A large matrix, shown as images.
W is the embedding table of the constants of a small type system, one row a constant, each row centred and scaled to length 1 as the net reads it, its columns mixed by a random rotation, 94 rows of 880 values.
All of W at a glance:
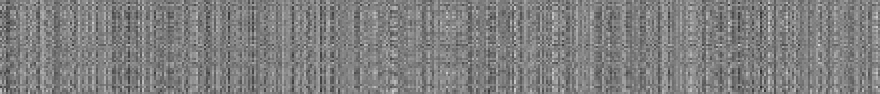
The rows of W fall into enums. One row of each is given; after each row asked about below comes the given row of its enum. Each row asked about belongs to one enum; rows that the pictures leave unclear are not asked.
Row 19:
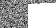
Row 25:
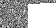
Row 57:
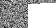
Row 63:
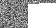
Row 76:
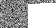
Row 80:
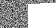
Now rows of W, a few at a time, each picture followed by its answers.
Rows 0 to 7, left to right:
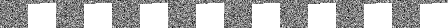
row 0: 80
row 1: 63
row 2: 80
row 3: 19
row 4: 63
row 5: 25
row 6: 76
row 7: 80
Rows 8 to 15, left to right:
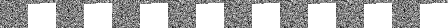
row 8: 80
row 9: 76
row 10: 63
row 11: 57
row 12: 19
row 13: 57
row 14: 57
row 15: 76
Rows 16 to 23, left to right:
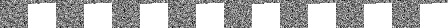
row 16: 19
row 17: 19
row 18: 76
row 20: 25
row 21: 80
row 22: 80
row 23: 80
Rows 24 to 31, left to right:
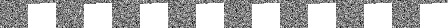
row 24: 80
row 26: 19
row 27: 19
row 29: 80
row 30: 19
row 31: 80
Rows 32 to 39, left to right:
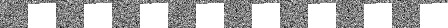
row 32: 63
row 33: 57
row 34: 19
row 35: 63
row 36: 76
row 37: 57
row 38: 76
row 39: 80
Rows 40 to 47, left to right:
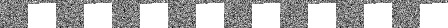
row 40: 63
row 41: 19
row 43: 19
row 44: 63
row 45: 63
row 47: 25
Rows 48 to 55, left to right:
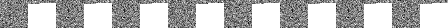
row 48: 63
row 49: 76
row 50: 76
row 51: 25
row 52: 19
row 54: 76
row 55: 80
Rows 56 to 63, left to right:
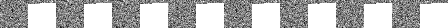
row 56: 76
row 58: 57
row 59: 63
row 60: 76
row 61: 19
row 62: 25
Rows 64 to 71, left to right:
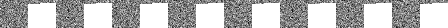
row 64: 25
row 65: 76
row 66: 25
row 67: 80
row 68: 19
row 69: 76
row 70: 80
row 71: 57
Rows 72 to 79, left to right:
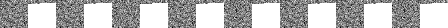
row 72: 19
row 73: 19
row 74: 25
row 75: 19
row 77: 19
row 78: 19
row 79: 76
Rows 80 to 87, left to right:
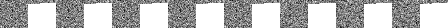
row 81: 76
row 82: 80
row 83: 76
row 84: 80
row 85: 63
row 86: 57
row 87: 19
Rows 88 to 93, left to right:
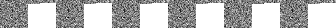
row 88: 80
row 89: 76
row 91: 76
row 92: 25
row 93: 76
